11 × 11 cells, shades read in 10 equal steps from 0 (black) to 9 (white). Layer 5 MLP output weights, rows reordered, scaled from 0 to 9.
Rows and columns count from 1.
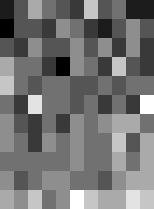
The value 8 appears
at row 6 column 3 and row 11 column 10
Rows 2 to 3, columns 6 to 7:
4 2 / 5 3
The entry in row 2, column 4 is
2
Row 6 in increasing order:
2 2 2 3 4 4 4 4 4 8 9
